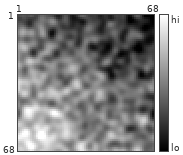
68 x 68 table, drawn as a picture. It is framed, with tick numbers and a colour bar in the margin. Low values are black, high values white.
Ninth with the highest average: bottom left. Slope: up to the bottom left. Grain: blotchy. Mirror symmetry: none. Odd rows or columns: none. Histogram: bell-shaped. Ninth with the lowest average: top right.
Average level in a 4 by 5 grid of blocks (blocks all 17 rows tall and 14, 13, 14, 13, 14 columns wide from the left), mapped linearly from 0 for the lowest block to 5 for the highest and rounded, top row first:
21110 | 32211 | 44322 | 54332
